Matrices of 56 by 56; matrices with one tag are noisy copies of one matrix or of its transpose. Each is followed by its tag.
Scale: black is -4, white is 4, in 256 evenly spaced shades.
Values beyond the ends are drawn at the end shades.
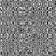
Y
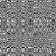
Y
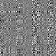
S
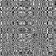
Y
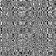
Y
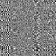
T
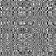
Y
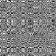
Y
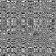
Y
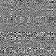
S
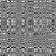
Y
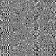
T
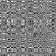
Y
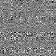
S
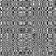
Y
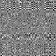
T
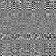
T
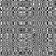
Y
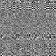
T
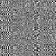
T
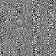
S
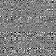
S
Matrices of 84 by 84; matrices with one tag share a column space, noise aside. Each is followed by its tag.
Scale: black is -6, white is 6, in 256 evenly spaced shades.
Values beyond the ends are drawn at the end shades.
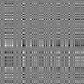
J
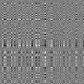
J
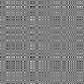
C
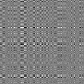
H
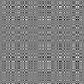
C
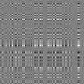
J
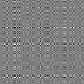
H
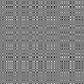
C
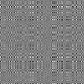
C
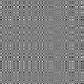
C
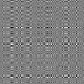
H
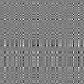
J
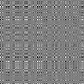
C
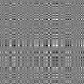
J
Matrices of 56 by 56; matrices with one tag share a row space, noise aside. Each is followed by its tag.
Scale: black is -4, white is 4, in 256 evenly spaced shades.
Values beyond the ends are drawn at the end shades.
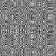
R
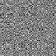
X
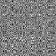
R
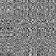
X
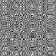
R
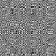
R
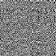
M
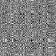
R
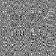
R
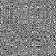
M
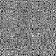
M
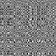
X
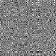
M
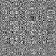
R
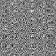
R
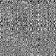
M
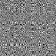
R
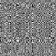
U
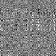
M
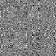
M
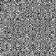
U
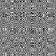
R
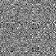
M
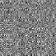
X
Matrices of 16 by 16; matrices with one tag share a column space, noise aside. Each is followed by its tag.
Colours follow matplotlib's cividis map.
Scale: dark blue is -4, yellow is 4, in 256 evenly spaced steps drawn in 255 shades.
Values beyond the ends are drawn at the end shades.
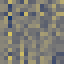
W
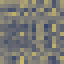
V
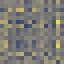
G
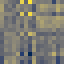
W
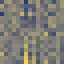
W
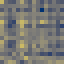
G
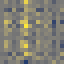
G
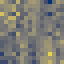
W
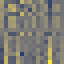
W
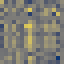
V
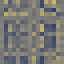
V
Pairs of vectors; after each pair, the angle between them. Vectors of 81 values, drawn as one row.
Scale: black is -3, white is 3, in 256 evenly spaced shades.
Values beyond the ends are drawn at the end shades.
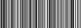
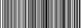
partly opposed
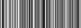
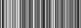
nearly parallel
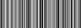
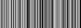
partly aligned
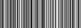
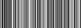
orthogonal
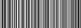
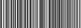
nearly opposite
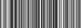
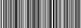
partly aligned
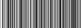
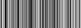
partly opposed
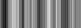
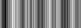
nearly parallel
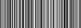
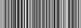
partly opposed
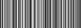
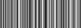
orthogonal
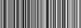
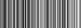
nearly parallel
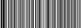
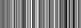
orthogonal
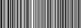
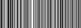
nearly parallel
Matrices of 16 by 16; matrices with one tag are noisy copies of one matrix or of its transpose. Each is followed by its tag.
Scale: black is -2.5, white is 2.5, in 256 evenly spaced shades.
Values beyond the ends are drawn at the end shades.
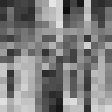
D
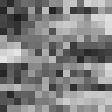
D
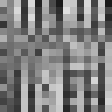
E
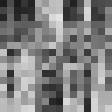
D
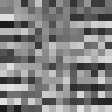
E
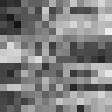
D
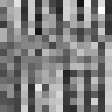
E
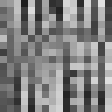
E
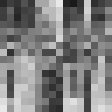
D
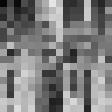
D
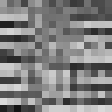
E
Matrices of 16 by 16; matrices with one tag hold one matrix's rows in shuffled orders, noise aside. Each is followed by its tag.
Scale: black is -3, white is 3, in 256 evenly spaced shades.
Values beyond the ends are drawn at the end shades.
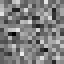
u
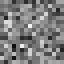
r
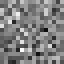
u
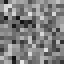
r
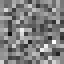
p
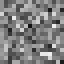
p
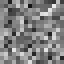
p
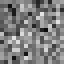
u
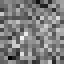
u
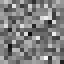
p
